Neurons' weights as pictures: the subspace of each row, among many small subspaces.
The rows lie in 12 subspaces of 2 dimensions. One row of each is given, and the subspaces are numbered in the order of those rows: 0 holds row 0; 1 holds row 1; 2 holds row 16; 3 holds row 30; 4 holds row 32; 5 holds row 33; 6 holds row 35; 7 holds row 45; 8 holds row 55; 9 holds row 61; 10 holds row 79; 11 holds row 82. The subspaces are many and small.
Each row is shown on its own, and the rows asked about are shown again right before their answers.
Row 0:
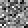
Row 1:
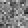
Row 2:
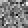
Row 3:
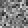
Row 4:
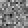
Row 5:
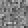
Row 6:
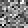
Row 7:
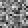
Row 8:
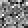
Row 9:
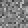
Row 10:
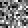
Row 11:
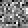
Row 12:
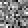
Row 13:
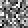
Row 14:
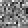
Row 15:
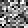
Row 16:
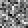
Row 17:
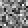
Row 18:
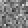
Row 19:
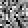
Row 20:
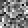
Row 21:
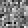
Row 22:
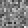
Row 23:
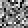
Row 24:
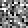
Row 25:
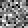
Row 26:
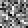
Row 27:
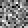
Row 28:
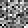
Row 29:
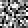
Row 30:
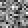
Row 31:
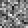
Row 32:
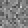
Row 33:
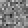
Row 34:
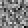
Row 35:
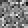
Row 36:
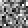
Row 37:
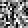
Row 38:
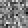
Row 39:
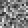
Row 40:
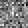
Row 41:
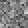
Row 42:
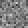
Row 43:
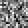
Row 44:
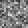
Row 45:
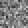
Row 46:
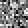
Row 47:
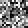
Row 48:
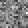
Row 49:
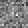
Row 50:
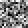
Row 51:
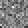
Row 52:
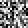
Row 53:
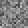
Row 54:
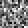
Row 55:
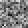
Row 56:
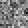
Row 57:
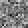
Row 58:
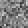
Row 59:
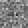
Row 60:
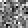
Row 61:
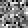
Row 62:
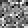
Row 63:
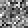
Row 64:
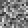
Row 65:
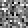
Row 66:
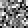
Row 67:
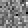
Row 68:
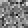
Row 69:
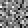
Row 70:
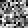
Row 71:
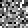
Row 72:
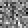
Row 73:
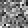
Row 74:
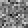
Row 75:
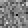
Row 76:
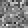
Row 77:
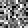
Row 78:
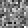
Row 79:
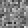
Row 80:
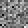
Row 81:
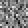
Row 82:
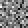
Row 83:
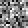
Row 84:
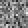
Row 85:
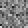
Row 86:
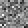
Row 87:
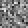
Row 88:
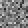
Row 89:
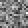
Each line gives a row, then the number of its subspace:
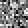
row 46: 1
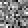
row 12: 7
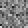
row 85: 6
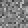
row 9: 11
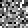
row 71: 11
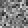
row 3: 7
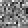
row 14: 11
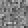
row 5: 10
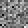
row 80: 0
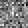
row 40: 2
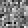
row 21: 10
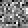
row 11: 11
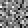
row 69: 11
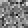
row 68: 6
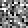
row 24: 8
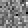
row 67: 0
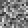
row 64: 1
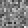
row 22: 10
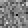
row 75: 6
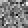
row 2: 6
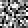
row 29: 1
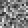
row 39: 1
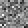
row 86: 0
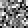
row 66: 7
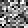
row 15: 0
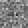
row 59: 8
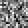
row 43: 10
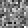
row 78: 10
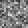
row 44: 8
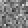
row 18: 3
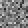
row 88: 11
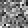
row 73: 7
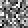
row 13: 4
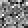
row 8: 6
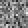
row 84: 9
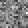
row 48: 3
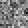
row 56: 1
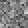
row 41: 1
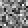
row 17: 3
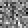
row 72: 11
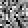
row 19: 4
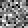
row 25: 5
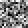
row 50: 8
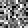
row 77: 5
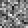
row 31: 2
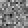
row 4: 5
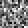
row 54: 10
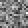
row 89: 3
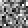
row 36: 3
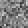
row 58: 7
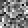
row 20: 1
